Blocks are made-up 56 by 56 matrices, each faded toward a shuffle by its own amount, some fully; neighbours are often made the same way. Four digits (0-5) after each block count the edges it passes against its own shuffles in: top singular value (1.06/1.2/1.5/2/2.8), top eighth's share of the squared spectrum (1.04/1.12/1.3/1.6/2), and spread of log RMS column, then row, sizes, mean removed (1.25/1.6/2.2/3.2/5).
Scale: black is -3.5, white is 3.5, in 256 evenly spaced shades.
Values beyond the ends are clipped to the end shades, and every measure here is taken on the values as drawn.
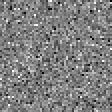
1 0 0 0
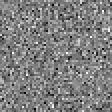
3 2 0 1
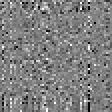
4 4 3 1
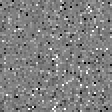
0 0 0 0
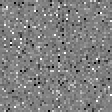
1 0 0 0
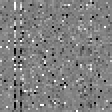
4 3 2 1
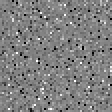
0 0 0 0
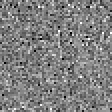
0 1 0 1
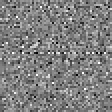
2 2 0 2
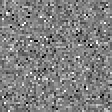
0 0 0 0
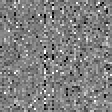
3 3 2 0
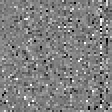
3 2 2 0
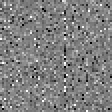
2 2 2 0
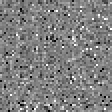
3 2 0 1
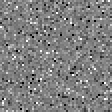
1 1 0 0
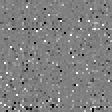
3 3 0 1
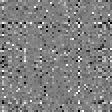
4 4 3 2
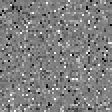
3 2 0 0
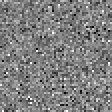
0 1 0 0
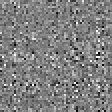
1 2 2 2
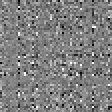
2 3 3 3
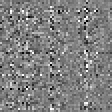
2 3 3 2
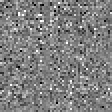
1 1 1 1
